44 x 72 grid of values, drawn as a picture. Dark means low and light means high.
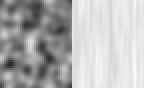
The table splits into one row of 2 panels. Panel 1,1: middling, blotchy, strong in contrast. Panel 1,2: very high, streaked downward, faint in contrast.
